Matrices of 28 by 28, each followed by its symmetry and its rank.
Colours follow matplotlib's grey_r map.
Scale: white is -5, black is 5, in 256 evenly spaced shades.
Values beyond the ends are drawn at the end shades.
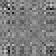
symmetric, rank three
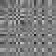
symmetric, rank two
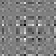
symmetric, rank two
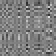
neither, rank three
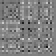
symmetric, rank three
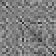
symmetric, rank five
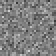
antisymmetric, full rank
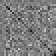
symmetric, rank five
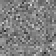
antisymmetric, full rank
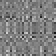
neither, rank three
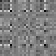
symmetric, rank three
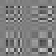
symmetric, rank one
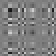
symmetric, rank one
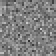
antisymmetric, full rank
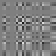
symmetric, rank one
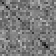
symmetric, rank five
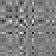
symmetric, rank two
